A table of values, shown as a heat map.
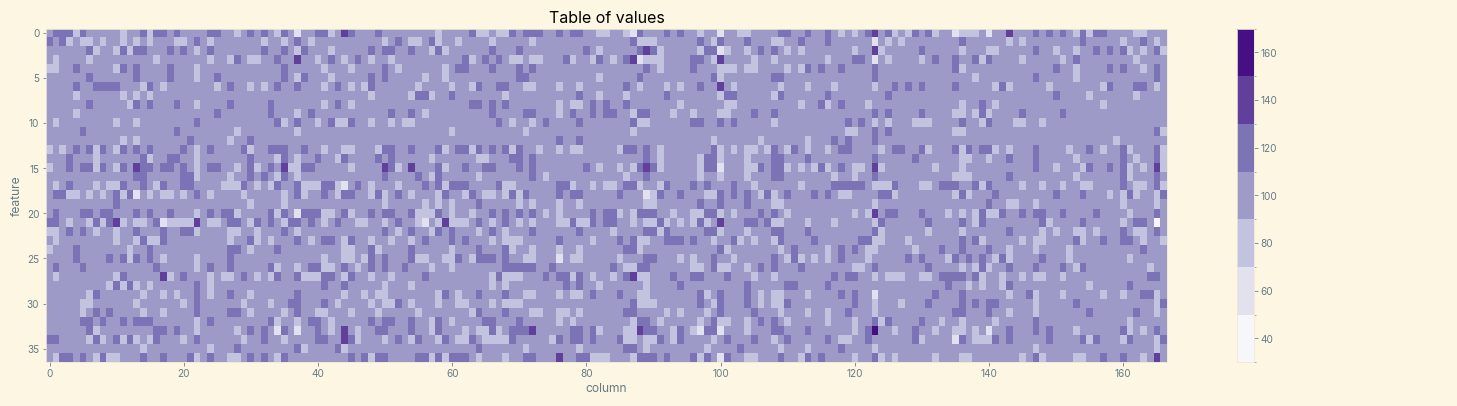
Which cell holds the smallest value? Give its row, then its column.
21, 165
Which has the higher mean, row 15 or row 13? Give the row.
15
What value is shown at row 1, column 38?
100
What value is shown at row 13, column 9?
100
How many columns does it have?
167
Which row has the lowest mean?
1
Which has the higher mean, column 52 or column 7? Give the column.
52
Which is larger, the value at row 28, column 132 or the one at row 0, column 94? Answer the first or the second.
the second
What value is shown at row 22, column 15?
100
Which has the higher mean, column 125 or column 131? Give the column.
125
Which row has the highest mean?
20
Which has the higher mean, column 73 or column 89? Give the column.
89
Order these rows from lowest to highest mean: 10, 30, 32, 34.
30, 10, 34, 32
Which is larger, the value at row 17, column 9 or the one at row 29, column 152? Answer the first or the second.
the second
